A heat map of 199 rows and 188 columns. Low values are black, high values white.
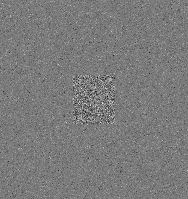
There is no overall slope. The centre is the roughest part. On average the colour sits 50% of the way up the scale. No single row or column stands out from its neighbours. An odd patch, rougher than its surroundings, sits in the centre.
